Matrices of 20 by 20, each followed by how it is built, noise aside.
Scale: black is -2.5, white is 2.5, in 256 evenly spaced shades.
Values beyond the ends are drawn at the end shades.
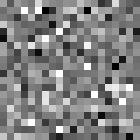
noise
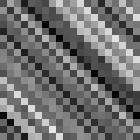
Toeplitz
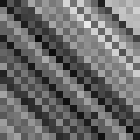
Toeplitz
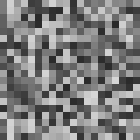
noise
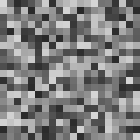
noise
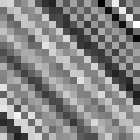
Toeplitz
